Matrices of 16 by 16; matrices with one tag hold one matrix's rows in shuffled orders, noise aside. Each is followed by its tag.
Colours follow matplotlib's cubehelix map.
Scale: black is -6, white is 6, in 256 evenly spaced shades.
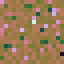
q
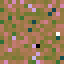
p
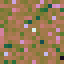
q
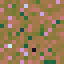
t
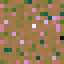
q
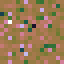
t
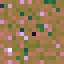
t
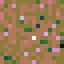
q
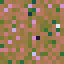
p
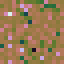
t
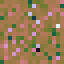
p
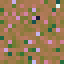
p
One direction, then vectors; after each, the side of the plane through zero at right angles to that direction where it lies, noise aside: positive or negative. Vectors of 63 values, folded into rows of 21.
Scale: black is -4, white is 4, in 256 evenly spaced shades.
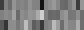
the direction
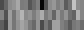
positive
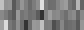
negative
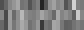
positive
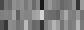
positive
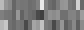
negative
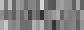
negative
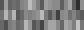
positive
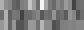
negative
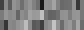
positive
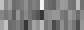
negative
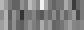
negative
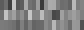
positive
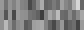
negative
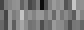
positive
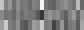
negative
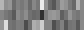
negative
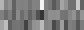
negative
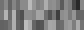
positive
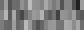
positive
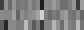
positive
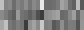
negative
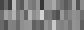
positive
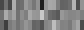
positive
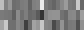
negative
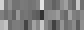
negative
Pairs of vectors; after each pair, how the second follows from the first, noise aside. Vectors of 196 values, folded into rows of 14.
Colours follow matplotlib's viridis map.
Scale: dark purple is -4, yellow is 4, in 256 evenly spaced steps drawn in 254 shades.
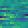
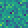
shuffled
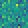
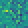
shuffled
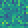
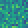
shuffled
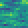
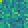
shuffled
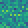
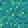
shuffled
